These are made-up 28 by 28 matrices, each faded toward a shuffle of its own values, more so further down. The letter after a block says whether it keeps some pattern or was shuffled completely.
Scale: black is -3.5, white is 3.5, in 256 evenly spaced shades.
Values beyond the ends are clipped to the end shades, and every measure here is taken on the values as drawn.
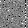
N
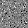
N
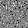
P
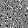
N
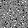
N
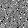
P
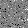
P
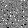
P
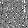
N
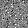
P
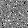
P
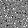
P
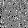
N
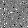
N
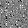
N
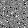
P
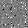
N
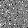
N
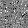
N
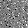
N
